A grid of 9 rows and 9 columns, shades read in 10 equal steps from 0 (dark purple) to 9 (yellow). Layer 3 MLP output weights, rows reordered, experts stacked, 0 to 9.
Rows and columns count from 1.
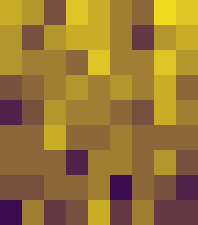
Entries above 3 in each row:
8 7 9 8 6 9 7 4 3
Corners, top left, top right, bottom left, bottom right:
7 8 0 2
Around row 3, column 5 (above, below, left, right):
7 5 4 5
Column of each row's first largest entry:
8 4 5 8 8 3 8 5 5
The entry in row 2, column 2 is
3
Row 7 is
4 4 4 1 5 5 4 6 3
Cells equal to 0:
2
